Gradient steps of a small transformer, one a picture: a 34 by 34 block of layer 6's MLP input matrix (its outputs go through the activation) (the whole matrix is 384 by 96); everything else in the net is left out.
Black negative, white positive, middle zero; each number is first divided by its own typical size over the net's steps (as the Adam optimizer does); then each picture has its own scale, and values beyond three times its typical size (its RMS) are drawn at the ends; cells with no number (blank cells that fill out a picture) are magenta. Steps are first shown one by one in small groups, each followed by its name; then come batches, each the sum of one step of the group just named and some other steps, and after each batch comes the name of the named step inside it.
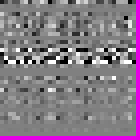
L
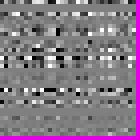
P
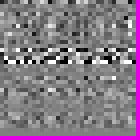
L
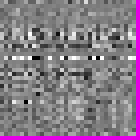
P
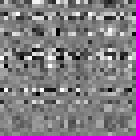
P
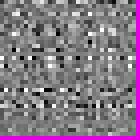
P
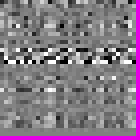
L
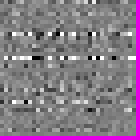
P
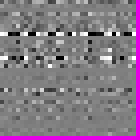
P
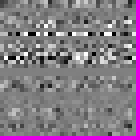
L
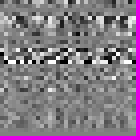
L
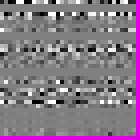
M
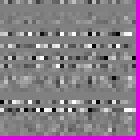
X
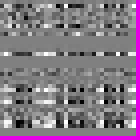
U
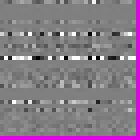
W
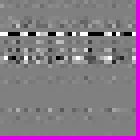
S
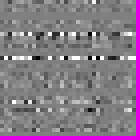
W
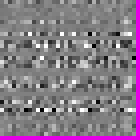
X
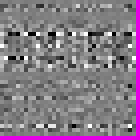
S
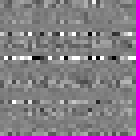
W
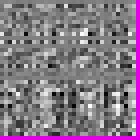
U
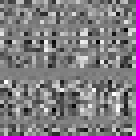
M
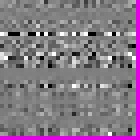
S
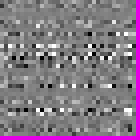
X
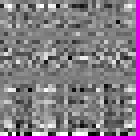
U
